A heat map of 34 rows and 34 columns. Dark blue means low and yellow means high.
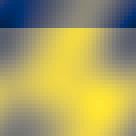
The ninth with the lowest average is the top left. There are no lone odd cells. The centre is the smoothest part. A horizontal seam about 20% of the way down splits the table, and the bottom part is higher. Values change most from cell to cell in the top right. Overall the values sit about 70% of the way up the scale.
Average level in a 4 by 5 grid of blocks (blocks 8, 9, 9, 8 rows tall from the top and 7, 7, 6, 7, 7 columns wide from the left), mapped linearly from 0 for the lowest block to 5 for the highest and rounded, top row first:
0 1 3 3 1
2 4 5 4 2
4 4 5 5 4
3 3 4 5 4
